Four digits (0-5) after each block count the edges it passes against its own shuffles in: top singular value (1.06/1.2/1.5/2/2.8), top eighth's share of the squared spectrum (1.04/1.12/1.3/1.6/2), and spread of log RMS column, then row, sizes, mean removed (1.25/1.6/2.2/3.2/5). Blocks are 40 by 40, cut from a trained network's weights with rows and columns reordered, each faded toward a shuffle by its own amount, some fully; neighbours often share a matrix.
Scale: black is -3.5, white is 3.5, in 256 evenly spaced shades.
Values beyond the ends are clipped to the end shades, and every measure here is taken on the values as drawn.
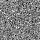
0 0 0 0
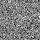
0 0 0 0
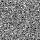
0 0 0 0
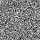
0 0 0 0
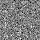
1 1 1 0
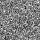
1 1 0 0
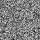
1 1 0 0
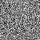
2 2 0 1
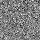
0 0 0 0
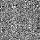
2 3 1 1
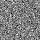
0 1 0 0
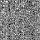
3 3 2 1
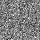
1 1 0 0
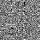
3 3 1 1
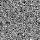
2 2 0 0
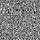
2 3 1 1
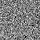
0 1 0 0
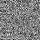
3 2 0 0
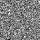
2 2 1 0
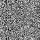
2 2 1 0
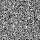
1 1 0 0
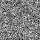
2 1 0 0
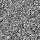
2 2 0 1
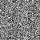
2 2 0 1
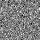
1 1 0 0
